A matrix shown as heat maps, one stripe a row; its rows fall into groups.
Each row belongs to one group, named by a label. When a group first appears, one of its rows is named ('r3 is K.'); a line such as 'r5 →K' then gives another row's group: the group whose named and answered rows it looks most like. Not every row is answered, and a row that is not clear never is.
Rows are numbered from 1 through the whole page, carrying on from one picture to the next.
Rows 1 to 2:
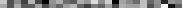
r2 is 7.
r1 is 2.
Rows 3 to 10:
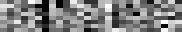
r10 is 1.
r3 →1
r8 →1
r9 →2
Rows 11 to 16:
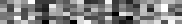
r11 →1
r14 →7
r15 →1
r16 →2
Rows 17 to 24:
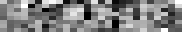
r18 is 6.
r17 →2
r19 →6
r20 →6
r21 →6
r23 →7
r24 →7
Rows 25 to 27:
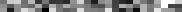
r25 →1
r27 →2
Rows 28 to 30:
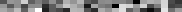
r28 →6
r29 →7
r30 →1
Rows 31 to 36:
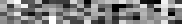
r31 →1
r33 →7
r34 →6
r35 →2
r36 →7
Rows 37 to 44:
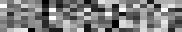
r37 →1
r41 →2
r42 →7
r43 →7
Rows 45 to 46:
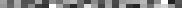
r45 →7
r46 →2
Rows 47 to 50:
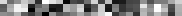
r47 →2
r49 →6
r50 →6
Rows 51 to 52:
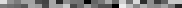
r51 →1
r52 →7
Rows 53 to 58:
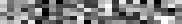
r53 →1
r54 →1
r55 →7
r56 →6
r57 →2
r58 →1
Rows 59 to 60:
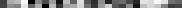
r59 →6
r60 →6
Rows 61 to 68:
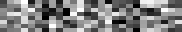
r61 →6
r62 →6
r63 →1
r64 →1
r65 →6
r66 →2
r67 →2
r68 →6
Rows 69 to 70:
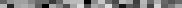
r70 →2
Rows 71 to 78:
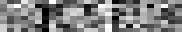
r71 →2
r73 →6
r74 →6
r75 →7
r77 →1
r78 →2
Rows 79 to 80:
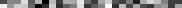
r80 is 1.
